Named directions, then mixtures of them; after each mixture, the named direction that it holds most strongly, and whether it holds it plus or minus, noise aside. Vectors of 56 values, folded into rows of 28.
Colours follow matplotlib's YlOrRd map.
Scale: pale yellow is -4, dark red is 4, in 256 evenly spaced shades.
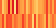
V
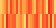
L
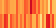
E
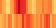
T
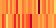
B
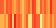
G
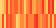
L, plus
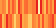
B, minus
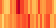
T, plus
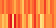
G, plus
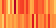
V, minus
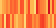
L, plus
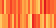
G, plus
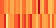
L, minus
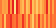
V, plus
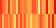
B, minus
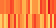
E, minus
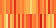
E, minus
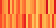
L, minus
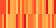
L, minus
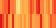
T, minus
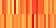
V, minus
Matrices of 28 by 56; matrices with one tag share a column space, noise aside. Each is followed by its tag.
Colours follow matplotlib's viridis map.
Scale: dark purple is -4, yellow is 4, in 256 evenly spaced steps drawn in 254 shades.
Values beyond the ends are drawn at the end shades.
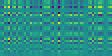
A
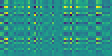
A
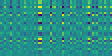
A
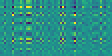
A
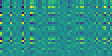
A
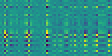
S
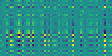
S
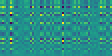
A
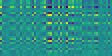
A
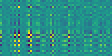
S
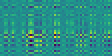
S
